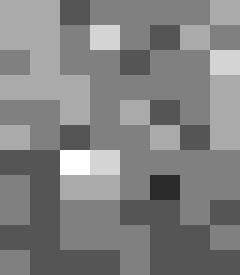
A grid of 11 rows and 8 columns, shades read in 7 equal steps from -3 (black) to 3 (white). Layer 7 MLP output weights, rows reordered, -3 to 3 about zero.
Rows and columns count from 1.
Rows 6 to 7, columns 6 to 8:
1 -1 1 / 0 0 0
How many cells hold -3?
0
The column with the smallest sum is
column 6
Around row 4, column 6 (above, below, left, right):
0 -1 0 0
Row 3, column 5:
-1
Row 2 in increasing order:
-1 0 0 0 1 1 1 2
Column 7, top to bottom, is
0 1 0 0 0 -1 0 0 0 -1 -1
